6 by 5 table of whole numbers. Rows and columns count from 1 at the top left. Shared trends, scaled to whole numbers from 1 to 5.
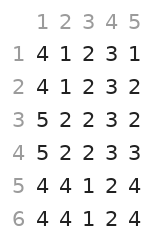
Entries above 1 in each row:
3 4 5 5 4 4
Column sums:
26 14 10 16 16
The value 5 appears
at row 3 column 1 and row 4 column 1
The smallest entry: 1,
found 5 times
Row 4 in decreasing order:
5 3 3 2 2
